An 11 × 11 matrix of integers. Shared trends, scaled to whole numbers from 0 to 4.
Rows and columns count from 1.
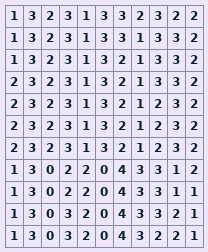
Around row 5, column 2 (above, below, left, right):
3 3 2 2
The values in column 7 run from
2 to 4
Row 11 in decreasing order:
4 3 3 3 2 2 2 1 1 0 0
